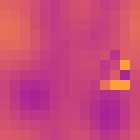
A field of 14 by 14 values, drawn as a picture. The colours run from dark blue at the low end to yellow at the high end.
Odd patch: rougher, in the middle right. Histogram: skewed, a long tail of high values. Roughest part: middle right.
